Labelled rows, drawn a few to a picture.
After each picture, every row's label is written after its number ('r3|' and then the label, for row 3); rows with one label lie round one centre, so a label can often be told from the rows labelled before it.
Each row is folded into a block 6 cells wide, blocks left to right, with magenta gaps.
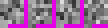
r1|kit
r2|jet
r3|kit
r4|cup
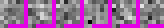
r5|jet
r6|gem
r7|cup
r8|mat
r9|gem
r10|cup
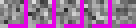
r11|mat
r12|kit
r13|kit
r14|gem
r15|jet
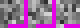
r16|cup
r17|kit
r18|mat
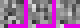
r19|jet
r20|mat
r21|mat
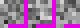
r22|mat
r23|gem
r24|kit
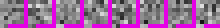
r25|jet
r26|gem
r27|mat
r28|kit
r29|cup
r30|mat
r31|jet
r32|mat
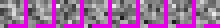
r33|gem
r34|gem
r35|cup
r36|gem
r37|cup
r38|mat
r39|mat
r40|kit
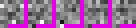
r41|cup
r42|cup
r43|mat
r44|jet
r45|jet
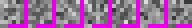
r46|jet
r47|cup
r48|kit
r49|mat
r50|cup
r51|kit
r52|jet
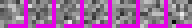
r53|gem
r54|cup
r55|cup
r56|cup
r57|jet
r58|kit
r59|mat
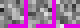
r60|gem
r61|kit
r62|mat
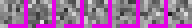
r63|mat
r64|cup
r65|kit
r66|kit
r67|jet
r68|kit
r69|kit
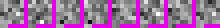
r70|kit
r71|cup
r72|mat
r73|mat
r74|gem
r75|kit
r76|gem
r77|kit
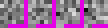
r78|cup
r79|jet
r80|kit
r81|gem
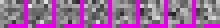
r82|jet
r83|cup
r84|jet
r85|cup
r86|jet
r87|gem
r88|kit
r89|gem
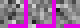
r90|cup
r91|mat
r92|gem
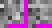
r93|gem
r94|gem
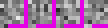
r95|gem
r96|mat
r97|gem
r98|mat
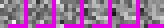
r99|cup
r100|cup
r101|mat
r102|gem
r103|gem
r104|gem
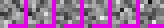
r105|kit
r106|kit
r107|cup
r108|gem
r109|kit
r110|cup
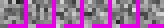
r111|jet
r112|mat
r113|kit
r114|kit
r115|mat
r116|kit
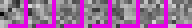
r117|kit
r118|gem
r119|jet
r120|jet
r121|gem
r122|cup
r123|mat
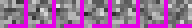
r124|jet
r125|kit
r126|gem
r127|kit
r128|kit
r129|gem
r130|cup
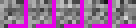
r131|jet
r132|jet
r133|jet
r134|jet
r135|jet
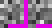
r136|cup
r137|cup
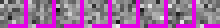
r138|cup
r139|mat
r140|gem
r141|mat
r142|mat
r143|gem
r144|cup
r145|mat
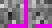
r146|cup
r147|jet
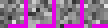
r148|cup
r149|kit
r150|jet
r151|cup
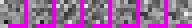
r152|mat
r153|jet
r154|cup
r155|cup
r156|jet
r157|kit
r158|kit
